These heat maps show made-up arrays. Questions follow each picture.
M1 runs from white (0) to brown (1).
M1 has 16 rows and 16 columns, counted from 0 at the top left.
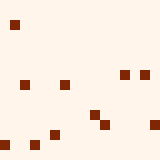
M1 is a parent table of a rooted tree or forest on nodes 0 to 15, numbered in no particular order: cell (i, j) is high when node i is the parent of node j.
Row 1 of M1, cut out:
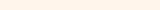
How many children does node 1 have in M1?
0
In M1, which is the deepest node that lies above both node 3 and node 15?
7
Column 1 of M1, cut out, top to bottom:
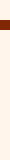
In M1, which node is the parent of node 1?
2
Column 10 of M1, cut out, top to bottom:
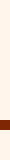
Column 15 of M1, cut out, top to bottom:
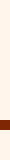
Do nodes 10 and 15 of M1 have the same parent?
yes
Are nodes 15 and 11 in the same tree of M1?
no
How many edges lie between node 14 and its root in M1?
1
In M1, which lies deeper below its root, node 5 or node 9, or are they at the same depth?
the same depth
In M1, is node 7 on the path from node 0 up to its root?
yes
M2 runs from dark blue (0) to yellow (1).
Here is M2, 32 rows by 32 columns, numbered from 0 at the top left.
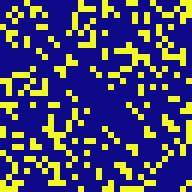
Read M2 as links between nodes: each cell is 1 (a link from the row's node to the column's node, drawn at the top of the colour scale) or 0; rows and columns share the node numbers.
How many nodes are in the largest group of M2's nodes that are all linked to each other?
4
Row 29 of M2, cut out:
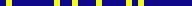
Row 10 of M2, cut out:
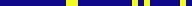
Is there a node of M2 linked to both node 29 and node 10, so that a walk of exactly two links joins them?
yes
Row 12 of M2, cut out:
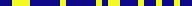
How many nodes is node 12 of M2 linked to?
10
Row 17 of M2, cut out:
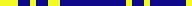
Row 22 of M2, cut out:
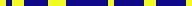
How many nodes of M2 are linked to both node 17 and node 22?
6
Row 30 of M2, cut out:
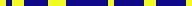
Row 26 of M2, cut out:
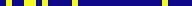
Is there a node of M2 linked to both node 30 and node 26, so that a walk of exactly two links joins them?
no
